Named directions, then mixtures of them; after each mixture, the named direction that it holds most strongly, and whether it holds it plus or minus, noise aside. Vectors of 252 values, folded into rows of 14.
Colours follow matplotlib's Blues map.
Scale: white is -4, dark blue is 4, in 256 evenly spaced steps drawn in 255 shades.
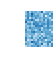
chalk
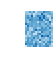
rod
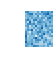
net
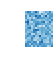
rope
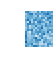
net, plus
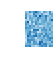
net, minus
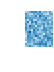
net, minus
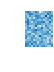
rope, plus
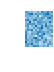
net, plus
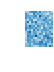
net, minus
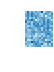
chalk, plus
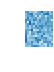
net, plus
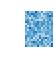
rod, minus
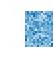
rod, minus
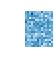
chalk, plus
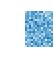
chalk, plus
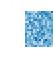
net, plus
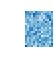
rod, minus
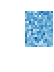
net, plus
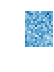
net, plus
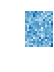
rod, minus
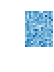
chalk, minus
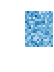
rope, plus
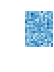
chalk, plus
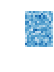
rod, plus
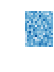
net, minus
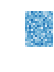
net, minus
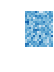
rope, plus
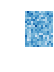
net, plus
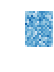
rod, plus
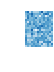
chalk, plus
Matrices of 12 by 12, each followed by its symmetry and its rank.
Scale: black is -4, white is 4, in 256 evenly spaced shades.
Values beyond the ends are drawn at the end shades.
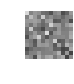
symmetric, full rank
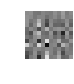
neither, rank two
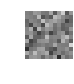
antisymmetric, full rank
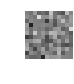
antisymmetric, full rank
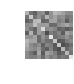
symmetric, full rank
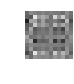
neither, rank two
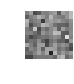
antisymmetric, full rank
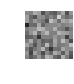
neither, full rank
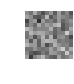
neither, full rank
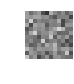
neither, full rank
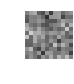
antisymmetric, full rank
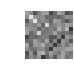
symmetric, full rank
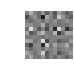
antisymmetric, rank two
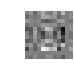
antisymmetric, rank two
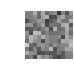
antisymmetric, full rank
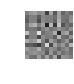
antisymmetric, rank two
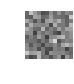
neither, full rank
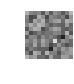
symmetric, full rank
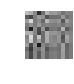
neither, rank two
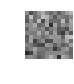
neither, full rank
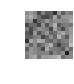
symmetric, full rank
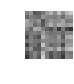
antisymmetric, rank two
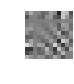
antisymmetric, rank two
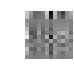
neither, rank two
